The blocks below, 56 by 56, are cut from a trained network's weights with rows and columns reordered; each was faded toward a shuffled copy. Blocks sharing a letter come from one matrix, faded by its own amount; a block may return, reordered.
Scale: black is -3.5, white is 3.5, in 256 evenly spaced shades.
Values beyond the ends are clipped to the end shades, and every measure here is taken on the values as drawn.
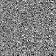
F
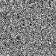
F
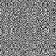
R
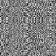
R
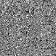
F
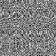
R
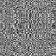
R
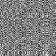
R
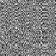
R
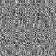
R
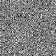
F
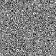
F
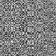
R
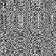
R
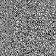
F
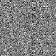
F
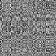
R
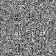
F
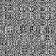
R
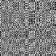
R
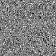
F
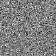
F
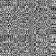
R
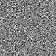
F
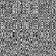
R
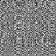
R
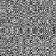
R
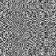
R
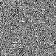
F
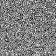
F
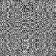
R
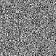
F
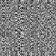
R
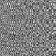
R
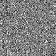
F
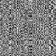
R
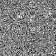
F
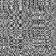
R
